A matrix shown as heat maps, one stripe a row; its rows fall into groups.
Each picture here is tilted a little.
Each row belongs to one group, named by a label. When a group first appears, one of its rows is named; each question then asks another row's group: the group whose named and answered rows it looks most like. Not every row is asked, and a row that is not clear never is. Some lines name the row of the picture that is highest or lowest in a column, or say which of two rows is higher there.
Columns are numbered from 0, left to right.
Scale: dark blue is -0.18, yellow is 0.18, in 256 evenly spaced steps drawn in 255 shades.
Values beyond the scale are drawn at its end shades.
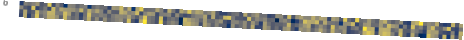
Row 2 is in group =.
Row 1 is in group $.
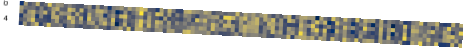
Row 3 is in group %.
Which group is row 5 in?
=
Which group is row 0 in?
=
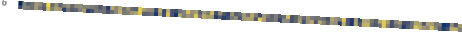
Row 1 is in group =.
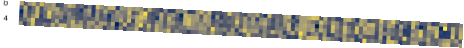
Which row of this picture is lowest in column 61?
0
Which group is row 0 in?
$
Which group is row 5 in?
$
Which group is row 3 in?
=
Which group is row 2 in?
=
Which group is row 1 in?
=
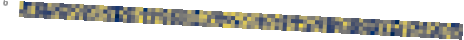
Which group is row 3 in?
%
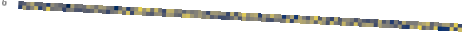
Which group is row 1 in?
=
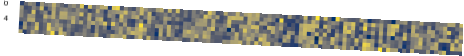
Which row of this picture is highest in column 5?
1
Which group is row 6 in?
=
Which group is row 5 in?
=
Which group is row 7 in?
$
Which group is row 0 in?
%
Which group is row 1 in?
$
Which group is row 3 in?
$
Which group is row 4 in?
%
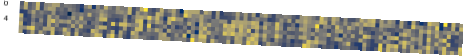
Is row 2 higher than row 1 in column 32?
Yes
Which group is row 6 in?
$
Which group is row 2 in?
%
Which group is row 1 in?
=
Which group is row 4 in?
$
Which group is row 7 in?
$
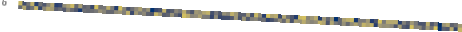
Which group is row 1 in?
=
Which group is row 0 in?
$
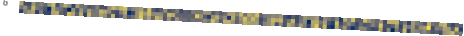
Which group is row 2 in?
%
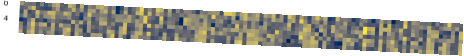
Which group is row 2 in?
=
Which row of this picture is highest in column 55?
7
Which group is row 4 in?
%
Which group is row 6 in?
$
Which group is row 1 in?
%
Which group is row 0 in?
%
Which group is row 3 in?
=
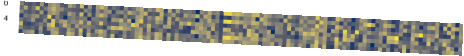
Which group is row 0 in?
%
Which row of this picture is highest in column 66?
1
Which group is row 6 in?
%
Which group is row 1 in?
=
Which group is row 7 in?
%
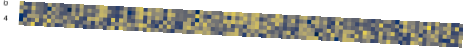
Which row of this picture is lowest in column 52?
1
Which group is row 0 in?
%
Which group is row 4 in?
=
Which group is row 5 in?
$
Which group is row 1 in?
%
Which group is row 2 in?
%
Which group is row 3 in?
$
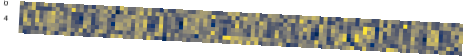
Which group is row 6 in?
%
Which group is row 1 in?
%
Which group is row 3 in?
=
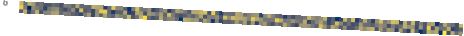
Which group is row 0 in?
$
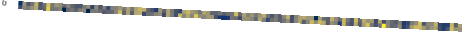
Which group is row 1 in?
=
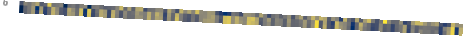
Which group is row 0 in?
=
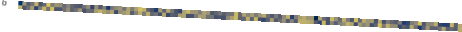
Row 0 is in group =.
